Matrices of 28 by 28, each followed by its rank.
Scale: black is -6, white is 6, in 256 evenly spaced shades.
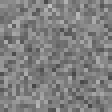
full rank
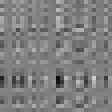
two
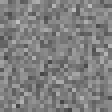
full rank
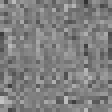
five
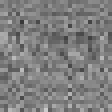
five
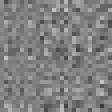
five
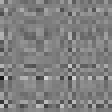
two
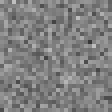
full rank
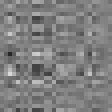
two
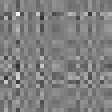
two
